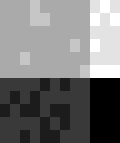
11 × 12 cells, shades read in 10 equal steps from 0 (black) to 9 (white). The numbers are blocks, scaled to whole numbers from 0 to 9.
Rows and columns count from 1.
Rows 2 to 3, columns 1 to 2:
6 6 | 6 6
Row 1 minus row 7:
4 4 4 5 5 4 5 4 4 8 9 8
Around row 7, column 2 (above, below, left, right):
6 1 2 2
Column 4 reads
7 7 6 6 6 6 2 1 1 2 2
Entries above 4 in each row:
12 12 12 12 12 12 0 0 0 0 0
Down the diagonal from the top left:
6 6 6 6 6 6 1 2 2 0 0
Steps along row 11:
same down up down same up same same down same same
